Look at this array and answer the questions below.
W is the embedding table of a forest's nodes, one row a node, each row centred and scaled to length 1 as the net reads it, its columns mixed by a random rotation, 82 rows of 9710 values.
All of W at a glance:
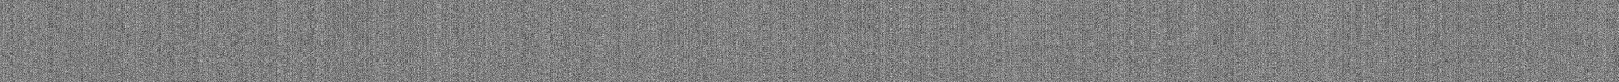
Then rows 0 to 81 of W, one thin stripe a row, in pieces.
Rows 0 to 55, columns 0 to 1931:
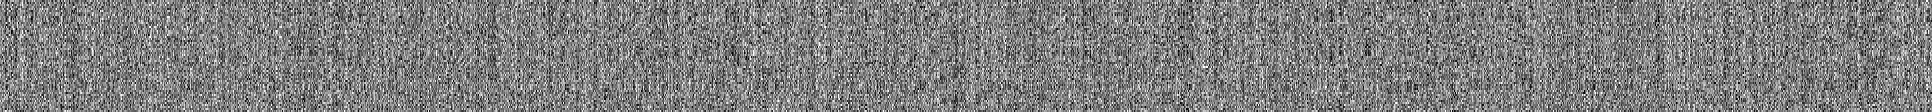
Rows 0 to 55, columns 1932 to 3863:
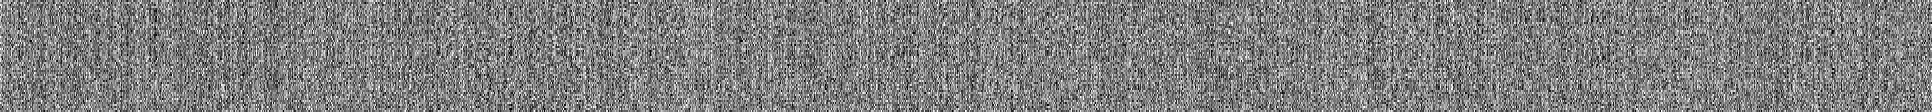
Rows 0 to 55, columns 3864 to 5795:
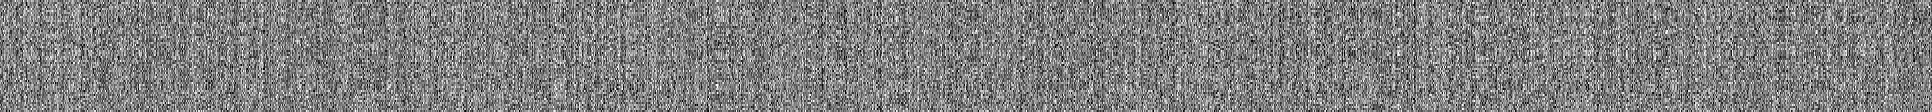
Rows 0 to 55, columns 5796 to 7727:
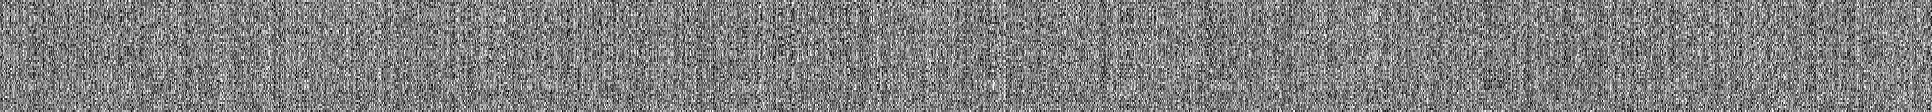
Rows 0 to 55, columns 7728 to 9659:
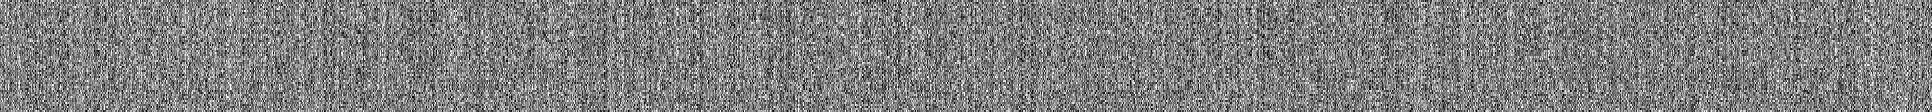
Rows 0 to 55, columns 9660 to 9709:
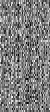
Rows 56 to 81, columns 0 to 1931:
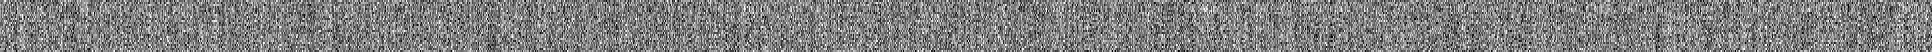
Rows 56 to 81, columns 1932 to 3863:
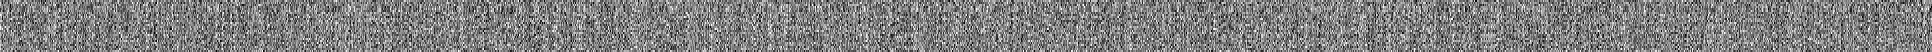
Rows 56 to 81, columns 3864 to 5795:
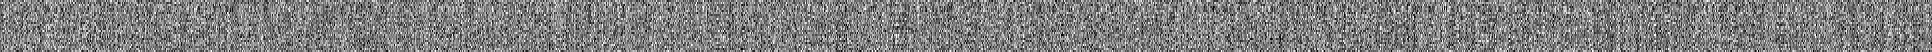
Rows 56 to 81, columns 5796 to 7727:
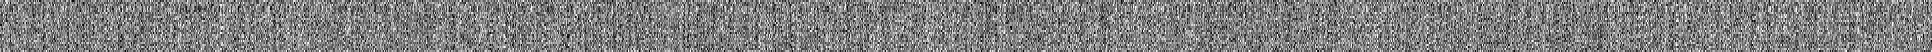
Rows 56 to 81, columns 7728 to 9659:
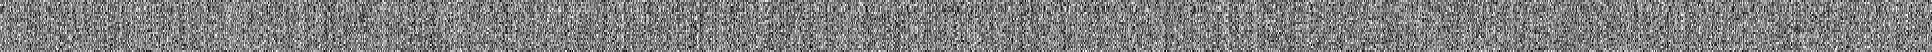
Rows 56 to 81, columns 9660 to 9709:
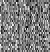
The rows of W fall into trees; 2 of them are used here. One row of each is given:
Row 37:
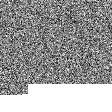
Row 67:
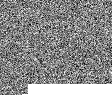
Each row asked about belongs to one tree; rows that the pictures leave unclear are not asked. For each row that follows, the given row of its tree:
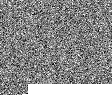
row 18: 37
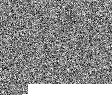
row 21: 37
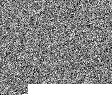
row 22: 67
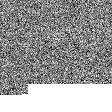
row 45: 67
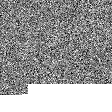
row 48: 67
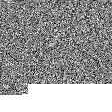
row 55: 67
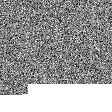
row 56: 67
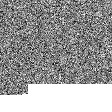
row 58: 37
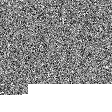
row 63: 37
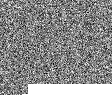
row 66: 37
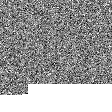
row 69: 37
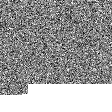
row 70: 37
